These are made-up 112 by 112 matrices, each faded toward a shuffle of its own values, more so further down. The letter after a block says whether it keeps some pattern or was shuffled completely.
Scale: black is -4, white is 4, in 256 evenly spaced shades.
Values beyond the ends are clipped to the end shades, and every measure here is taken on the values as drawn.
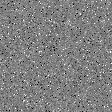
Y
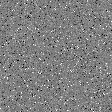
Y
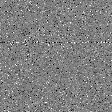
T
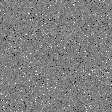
Y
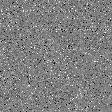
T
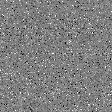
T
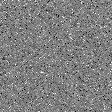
Y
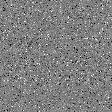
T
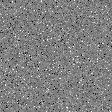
Y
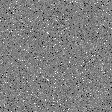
Y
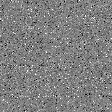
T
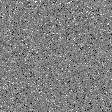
Y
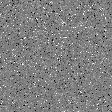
Y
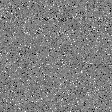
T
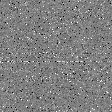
T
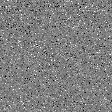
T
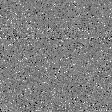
T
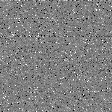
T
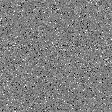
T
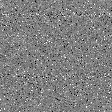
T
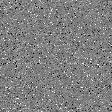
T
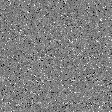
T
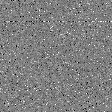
T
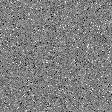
Y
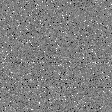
T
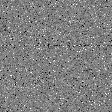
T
